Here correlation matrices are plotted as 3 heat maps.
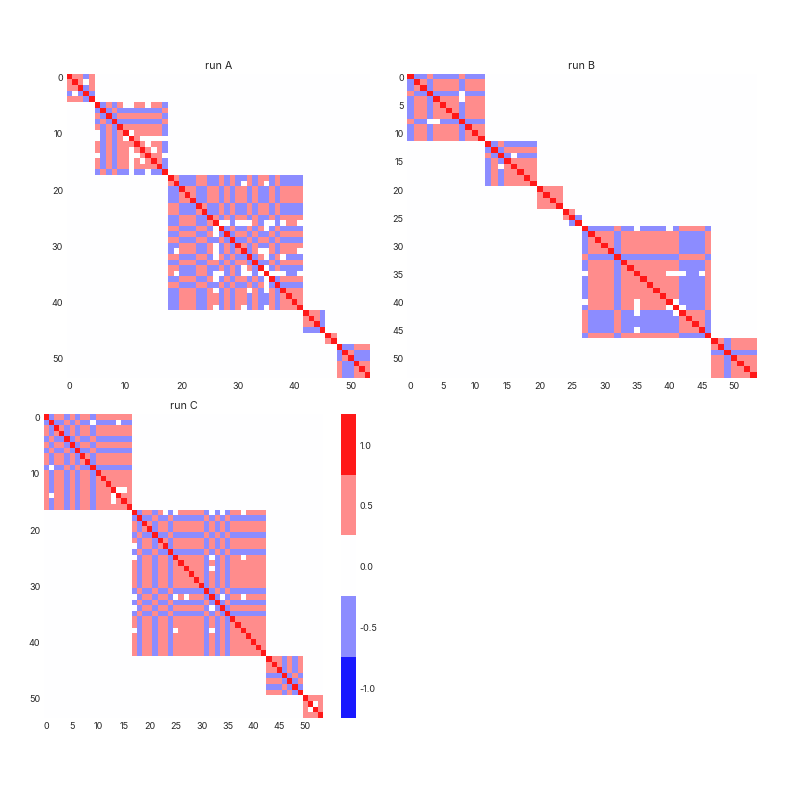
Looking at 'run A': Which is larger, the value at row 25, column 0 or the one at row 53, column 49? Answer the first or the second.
the first
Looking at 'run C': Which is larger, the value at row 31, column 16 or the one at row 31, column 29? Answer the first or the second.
the first
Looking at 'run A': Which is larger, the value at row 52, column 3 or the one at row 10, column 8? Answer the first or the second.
the first
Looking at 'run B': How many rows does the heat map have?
54
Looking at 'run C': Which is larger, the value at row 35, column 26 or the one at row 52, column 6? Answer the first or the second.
the second
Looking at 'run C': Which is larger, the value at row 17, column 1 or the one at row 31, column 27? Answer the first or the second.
the first
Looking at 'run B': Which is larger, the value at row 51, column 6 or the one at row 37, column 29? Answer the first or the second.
the second
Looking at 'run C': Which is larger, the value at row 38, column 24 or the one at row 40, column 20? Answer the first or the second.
the second
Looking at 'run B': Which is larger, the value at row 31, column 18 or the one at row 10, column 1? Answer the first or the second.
the second
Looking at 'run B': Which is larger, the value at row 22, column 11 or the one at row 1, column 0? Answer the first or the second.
the first
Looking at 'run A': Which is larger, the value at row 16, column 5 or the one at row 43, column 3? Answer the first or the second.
the first
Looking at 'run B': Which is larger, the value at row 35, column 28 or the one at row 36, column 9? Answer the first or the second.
the first
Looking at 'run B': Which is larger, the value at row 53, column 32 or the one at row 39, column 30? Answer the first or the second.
the second
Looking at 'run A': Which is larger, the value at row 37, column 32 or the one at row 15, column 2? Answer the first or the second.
the first
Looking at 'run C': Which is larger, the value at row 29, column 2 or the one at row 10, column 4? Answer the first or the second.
the first
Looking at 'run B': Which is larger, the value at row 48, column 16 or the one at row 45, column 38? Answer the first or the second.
the first
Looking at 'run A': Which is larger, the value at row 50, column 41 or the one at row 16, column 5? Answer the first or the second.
the second
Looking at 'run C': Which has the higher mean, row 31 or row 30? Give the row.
30
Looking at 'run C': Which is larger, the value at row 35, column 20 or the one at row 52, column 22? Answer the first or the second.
the second
